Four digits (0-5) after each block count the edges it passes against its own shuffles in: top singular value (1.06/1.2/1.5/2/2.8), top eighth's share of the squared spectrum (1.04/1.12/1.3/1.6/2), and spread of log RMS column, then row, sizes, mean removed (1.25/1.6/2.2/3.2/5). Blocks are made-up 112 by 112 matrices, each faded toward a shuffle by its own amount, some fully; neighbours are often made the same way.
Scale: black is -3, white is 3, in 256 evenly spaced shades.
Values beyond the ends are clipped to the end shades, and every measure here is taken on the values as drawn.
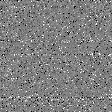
3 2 0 2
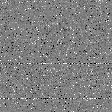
4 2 0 2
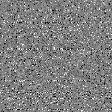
4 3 1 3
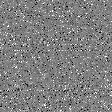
3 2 0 1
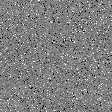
0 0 0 0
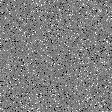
0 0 0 0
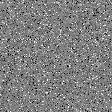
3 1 0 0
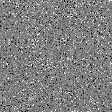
3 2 0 1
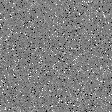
2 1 0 0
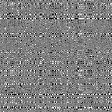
5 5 3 4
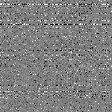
5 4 2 3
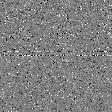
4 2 0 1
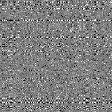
5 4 2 4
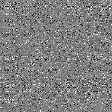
4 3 1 2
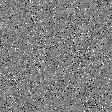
1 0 0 0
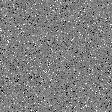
0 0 0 0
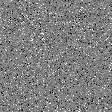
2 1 0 0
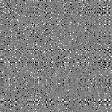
5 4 2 3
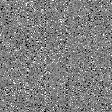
4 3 2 1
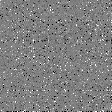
4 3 1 2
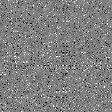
4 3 1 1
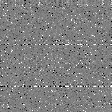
4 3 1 2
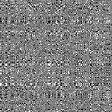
5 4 3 3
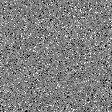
2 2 0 1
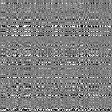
5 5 3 5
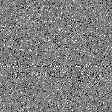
3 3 0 2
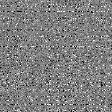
2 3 3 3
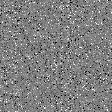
3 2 1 0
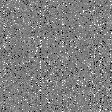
4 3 2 1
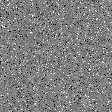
2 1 0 0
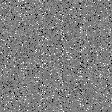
3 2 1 0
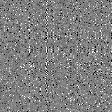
4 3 2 1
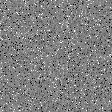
2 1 0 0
